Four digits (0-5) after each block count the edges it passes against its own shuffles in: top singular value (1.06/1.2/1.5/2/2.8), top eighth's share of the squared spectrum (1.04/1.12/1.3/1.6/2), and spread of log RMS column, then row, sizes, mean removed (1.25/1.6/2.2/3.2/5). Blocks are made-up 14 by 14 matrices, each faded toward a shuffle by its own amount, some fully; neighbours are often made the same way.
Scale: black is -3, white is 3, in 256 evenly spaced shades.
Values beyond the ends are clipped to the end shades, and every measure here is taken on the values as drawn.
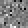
0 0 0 0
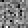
0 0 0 0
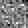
0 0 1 0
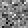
0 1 0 0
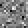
0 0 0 0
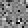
1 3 1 1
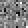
0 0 1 0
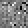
0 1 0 1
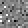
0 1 0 0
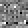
2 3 0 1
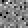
0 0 0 0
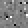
1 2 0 0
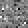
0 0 0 1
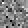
1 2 0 0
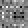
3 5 2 2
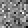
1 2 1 0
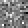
1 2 0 0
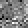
2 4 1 1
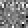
2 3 1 1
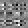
3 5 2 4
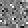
0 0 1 0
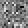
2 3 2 0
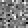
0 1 0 0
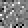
0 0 1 0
